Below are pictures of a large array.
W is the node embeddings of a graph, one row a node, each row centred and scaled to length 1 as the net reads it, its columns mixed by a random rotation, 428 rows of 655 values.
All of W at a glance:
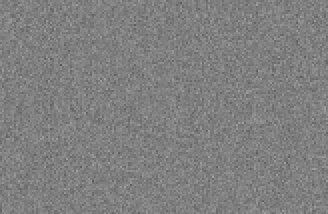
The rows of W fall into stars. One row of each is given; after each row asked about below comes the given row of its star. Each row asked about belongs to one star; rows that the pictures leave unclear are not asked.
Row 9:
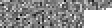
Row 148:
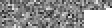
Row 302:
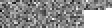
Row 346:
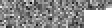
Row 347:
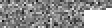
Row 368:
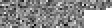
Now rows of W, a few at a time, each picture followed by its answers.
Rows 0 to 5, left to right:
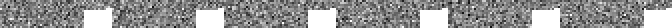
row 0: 148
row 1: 347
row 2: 347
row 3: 346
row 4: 9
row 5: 346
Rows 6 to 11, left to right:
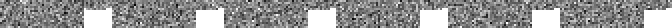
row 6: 347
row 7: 148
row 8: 9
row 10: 346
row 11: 346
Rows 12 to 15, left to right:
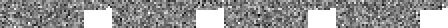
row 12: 148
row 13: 347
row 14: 9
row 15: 368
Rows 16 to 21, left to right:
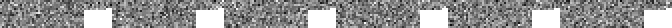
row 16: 347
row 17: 148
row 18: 302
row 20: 368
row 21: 347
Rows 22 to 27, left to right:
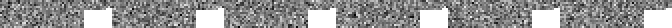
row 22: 148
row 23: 148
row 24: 368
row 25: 148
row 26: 302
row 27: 346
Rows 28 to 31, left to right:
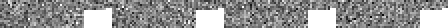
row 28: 302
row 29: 302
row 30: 368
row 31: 9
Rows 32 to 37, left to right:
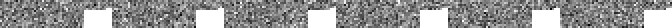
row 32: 9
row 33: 148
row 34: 302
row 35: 302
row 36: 346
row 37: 347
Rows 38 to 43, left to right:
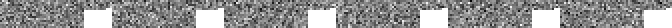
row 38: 346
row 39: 347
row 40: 368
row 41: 346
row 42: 368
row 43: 302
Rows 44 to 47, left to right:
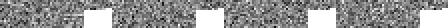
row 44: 302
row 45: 346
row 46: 346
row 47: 9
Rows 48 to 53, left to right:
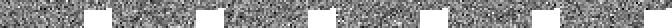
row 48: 347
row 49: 302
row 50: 148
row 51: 148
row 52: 346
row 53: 346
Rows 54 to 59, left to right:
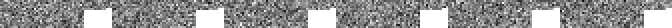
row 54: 9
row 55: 302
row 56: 148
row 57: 347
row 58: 302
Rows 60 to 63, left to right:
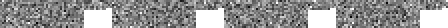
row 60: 148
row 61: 148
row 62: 368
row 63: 148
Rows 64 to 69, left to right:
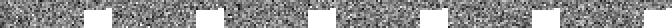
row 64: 302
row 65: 148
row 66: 368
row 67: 9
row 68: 346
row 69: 9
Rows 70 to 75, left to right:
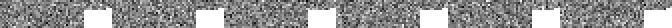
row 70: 148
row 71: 9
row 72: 347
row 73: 346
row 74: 347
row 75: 368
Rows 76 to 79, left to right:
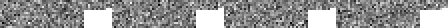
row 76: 148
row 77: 347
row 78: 368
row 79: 148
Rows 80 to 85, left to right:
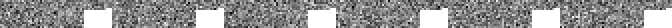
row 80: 9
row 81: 346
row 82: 302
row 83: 9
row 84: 346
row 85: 9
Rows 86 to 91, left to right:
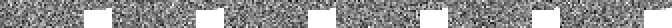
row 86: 302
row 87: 302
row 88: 346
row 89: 368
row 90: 148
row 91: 302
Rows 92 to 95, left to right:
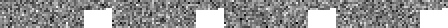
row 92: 346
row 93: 346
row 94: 9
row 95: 148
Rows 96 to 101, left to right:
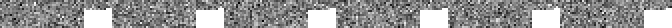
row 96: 347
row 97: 148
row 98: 302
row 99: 347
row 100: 148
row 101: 9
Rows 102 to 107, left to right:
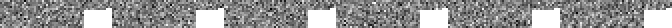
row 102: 9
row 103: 302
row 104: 346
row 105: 148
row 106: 9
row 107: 347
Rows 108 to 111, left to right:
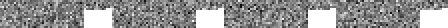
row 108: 346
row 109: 347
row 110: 368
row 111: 9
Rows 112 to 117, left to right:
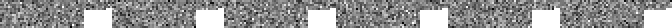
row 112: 346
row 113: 347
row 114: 302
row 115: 302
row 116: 368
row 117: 9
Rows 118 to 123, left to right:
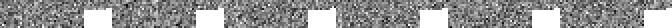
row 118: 347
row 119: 368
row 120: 148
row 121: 346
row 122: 148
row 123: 368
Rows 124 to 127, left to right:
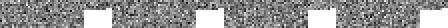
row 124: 346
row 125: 9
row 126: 368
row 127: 9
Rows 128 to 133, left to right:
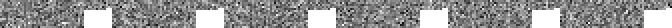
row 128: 148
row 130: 148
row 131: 368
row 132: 9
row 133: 148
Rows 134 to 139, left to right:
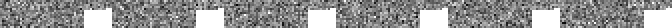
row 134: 347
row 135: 368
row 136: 368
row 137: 302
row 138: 368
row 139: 148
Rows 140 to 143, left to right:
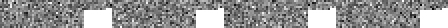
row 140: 302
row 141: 368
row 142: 368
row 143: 368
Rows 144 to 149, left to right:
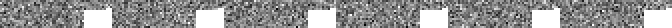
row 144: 148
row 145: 302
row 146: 368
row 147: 347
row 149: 368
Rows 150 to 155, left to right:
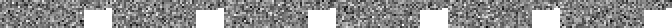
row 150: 368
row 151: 346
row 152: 346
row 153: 9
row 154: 148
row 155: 346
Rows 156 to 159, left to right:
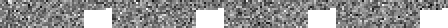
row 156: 302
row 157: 9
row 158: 9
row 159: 9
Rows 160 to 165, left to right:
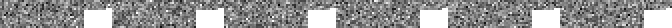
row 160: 368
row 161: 347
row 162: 9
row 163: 347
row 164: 346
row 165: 148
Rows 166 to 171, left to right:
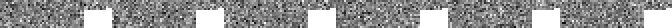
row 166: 368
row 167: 148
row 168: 346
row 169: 302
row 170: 347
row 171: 148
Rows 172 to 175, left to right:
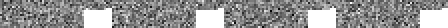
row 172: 9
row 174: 148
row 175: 346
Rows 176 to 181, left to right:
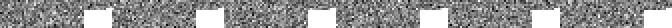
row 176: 347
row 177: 347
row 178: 9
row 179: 9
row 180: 346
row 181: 302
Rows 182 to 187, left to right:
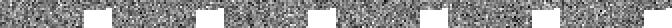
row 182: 302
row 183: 9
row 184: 302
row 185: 368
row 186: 148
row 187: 9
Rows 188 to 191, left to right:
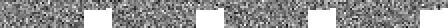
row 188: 346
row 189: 347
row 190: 347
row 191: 9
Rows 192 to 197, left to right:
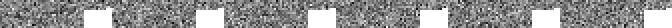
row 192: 148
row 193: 347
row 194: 9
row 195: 368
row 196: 9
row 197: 368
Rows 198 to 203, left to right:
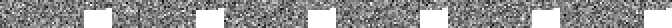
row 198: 302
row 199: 302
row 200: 148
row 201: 347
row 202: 9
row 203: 368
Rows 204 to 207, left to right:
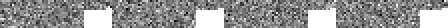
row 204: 148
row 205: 9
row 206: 368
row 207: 302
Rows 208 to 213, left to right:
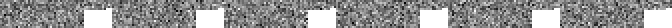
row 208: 368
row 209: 148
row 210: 148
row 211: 347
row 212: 368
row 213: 148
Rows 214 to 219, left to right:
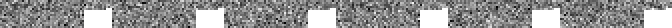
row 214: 368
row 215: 346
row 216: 9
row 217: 368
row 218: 347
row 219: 368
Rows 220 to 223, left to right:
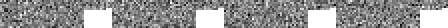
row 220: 347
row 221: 347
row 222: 302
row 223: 368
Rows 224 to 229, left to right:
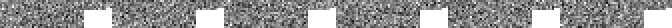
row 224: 148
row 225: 9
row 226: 368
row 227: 347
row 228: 368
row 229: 9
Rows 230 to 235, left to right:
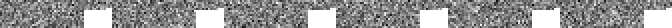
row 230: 347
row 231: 302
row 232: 346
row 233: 302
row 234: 368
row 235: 347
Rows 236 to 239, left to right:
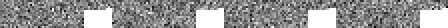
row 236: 148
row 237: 347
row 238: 302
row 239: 148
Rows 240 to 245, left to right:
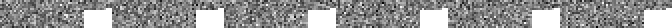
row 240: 302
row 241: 368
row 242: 302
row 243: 9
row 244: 302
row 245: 9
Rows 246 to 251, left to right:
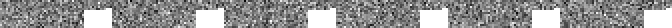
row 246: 9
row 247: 302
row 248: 9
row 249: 148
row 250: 148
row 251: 347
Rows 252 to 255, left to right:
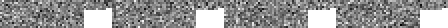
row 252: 346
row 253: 9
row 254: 148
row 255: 368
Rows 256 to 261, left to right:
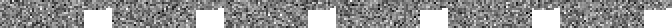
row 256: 148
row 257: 148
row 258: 347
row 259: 368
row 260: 347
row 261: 347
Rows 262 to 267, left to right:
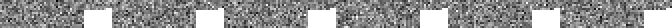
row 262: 347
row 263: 148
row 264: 302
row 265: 347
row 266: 346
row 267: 148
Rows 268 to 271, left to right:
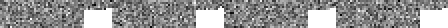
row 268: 9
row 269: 148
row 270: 302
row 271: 368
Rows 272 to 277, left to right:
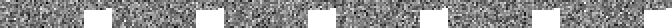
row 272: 9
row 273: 347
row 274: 9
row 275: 148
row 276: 346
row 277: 347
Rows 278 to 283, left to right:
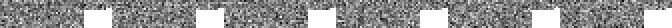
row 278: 368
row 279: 346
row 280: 346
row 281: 302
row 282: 148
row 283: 347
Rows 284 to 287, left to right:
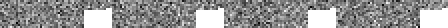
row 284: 347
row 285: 302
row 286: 9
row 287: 347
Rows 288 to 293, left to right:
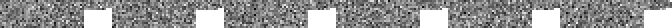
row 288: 347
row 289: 346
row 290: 302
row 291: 9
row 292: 9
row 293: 302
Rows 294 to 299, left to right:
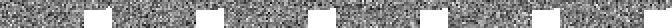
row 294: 148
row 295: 9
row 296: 9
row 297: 368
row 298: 302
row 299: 347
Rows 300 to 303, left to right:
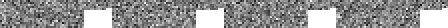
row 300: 346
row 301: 368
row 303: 368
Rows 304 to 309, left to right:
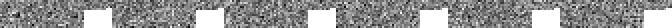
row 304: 148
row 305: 9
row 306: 346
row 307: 302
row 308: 148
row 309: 302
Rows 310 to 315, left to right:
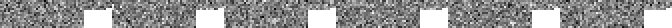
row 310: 9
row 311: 347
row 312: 347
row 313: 347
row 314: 148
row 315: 347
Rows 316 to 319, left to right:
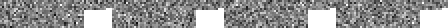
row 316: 302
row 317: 346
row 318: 347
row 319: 302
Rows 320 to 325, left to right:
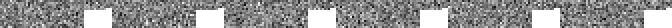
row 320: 347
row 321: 302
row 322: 347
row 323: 346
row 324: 346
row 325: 148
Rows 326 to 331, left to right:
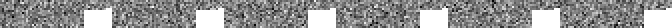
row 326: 368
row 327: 148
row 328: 368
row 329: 148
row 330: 9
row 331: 347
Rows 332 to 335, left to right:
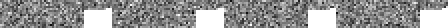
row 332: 9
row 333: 302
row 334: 347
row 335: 347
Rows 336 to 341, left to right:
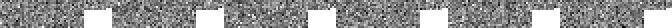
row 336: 347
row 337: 368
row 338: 148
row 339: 148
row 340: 346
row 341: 347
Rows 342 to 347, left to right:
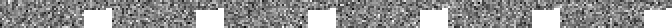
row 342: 302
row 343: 346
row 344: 302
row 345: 368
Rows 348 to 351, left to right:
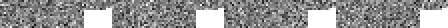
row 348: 368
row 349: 347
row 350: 302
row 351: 368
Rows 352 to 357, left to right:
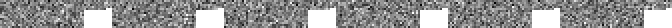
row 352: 368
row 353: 302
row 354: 347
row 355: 368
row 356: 9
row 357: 368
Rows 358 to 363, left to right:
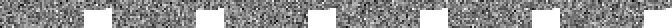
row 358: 346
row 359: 9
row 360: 346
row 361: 302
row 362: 302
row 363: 302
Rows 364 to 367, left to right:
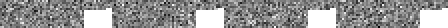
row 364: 368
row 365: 302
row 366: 9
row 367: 9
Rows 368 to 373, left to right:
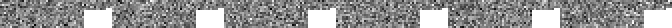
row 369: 347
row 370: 346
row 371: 346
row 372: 368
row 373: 302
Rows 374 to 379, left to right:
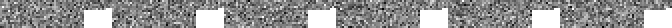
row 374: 346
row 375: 347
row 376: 148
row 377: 368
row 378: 368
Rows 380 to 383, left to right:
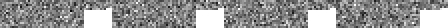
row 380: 368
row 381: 347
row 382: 148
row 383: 302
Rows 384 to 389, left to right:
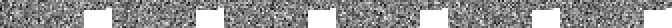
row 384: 302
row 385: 368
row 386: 368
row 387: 9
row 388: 302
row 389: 302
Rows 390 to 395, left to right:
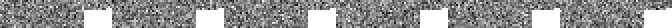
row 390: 148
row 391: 9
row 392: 347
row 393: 148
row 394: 302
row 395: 9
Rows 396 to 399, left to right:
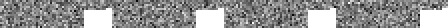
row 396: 346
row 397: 9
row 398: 148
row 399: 368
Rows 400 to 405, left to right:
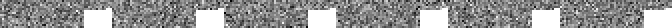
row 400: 148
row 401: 346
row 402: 347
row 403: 347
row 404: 9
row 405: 346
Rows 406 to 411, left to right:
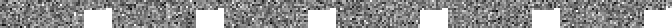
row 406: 302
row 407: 346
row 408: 302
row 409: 9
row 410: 346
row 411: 368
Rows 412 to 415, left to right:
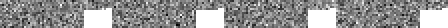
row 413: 368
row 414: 347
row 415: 347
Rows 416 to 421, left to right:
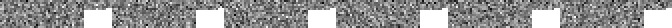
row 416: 346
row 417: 148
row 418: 347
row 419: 347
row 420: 347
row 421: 346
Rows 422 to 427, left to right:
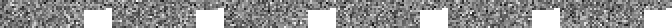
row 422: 302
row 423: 302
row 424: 302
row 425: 148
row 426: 302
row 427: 368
